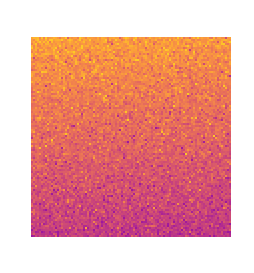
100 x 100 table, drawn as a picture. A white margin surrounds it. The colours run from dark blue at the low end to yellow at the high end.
Stripes: none. Slope: up to the top. Average level on the scale: 60%.
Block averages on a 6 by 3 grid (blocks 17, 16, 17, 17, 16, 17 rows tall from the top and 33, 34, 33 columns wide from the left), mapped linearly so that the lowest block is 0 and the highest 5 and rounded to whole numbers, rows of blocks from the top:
5 5 5 | 4 4 4 | 3 3 3 | 2 2 2 | 1 1 1 | 0 0 0
